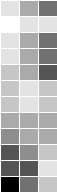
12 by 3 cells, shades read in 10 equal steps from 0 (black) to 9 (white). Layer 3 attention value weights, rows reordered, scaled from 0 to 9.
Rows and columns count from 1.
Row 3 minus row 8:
2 0 -2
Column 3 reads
4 8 4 4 3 7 7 6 6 7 8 7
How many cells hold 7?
7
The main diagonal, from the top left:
8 8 4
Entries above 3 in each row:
3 3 3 3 2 3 3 3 3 2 1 2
